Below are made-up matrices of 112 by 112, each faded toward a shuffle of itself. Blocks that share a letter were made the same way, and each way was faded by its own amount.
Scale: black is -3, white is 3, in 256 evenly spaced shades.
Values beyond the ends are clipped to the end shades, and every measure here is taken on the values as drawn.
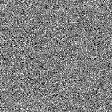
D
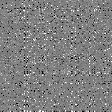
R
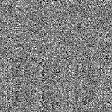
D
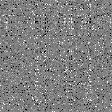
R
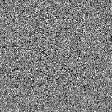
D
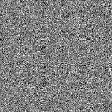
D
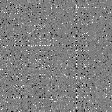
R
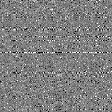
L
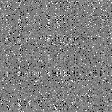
R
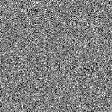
D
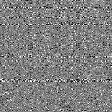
L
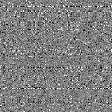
L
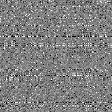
L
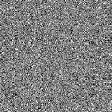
D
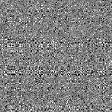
L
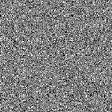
D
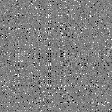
R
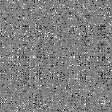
R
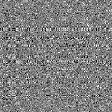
L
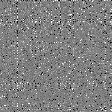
R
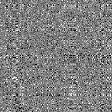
L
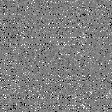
R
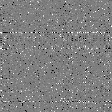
R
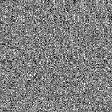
D
